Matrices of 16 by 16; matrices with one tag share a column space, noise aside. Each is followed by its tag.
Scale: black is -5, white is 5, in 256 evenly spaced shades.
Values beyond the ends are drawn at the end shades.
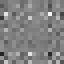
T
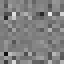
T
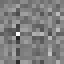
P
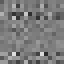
T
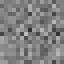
P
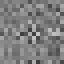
P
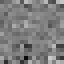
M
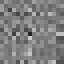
P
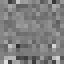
M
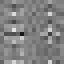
P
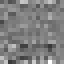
M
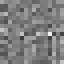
P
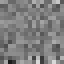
M
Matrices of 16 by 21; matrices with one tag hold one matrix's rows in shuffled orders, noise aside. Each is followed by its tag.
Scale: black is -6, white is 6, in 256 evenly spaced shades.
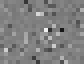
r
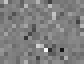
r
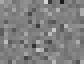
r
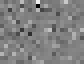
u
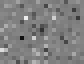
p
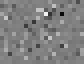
r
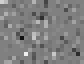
p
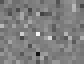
u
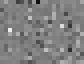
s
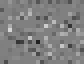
s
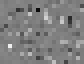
s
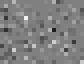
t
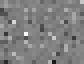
t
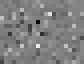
u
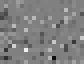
t
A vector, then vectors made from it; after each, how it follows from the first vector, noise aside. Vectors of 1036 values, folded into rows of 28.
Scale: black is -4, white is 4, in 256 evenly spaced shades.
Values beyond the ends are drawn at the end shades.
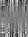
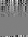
partly zeroed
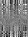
reversed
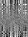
reversed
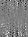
partly zeroed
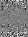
sign-scrambled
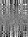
reversed
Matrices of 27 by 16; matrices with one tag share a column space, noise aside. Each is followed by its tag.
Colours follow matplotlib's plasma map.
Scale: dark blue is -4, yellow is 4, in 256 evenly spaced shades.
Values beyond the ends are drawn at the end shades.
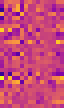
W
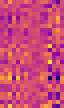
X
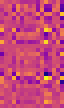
W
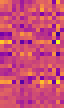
W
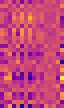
X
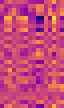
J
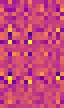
W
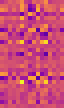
W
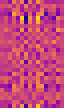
J
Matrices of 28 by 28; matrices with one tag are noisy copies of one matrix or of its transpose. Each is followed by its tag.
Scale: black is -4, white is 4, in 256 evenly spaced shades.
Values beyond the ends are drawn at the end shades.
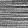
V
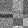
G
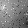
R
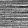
V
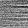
V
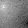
R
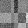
G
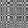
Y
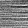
V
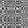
Y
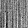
V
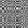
Y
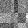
G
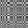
Y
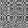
Y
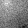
R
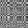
Y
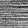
V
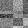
G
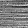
V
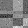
G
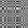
Y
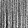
V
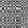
Y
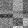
G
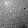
R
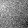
R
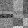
G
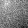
R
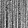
V
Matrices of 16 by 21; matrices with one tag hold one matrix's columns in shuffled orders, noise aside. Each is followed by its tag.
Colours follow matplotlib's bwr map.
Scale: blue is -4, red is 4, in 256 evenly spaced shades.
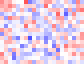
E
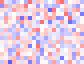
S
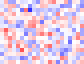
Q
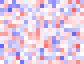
Q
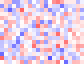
Q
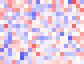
E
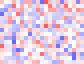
E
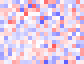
S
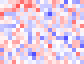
E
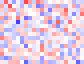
S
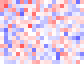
E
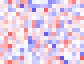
Q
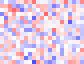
S
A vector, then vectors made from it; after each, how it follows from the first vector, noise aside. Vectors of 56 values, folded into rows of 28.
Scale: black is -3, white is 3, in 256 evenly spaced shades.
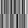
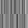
shrunk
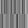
shrunk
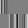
partly zeroed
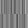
shrunk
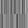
shrunk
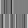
partly zeroed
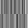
shrunk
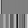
partly zeroed
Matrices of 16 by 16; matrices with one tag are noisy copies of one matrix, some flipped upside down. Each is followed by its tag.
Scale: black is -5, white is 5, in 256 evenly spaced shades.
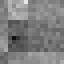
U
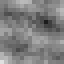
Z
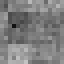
U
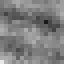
Z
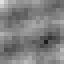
Z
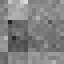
U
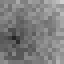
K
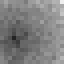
K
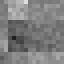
U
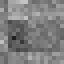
U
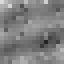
Z
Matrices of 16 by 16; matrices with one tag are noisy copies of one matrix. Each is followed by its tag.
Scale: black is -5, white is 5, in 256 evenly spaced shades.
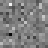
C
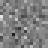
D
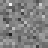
C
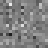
C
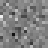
D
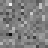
C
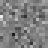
D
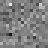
C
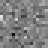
D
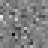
D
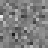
D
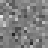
D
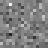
C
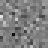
D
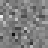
D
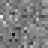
D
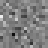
D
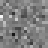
D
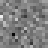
D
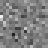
D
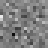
D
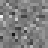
D
